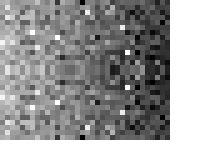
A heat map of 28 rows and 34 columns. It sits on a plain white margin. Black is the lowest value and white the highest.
No row or column stands out. Values rise toward the left. It is mirror symmetric from top to bottom. There are no regular stripes.
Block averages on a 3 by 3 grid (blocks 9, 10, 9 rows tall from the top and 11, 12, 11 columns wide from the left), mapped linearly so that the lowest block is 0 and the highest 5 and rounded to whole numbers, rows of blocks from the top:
5 3 0 | 5 2 0 | 5 3 0
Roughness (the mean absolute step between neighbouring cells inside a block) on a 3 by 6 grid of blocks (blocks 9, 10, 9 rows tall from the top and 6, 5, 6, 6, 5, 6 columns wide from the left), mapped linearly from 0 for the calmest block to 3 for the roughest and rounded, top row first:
1 0 1 1 1 0 | 0 1 0 0 3 0 | 1 0 1 1 1 0
